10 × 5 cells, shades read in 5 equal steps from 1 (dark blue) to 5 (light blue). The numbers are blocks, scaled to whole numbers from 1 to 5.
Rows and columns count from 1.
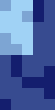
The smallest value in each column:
1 1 1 1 1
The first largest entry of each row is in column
2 1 1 2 3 1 1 1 1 2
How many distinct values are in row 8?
2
